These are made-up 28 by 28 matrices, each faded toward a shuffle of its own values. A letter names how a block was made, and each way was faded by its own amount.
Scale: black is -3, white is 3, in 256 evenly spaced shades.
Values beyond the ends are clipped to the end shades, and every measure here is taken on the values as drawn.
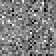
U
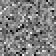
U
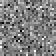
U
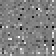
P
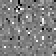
P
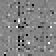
P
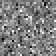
U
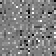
P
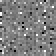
P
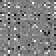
P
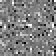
P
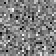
U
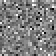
U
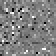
P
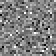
U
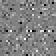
P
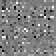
P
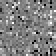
P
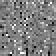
P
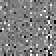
P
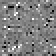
P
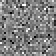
U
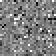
P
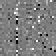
P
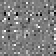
P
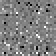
P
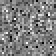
U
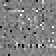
P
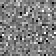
U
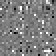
P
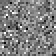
U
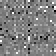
P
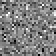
U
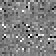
P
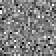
U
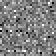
U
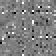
P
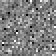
U
